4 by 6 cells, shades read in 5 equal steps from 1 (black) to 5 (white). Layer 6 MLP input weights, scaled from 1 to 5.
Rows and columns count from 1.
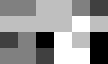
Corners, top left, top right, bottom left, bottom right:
3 2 3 1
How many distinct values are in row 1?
3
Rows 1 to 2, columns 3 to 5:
4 4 3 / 4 4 5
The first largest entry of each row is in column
3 5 4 4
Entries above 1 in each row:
6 6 4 5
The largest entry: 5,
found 4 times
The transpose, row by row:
3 4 2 3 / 3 4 3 3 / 4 4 1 2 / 4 4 5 5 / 3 5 4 5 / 2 4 1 1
